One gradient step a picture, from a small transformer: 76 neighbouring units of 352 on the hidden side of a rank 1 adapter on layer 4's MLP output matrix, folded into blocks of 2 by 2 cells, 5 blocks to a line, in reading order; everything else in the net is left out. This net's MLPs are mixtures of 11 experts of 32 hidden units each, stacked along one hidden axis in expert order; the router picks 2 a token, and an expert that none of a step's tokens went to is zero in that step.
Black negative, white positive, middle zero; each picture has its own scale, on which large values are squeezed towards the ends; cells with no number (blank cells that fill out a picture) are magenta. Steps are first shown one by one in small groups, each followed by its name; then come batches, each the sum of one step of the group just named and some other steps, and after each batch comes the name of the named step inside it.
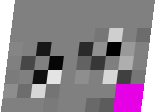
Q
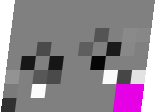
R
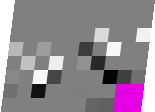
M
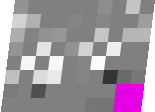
M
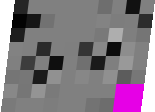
Q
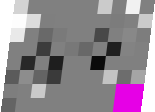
R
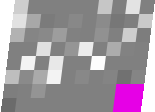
R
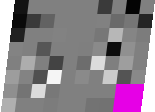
Q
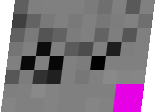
R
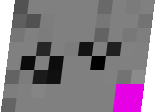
R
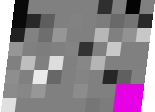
M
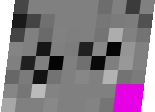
Q
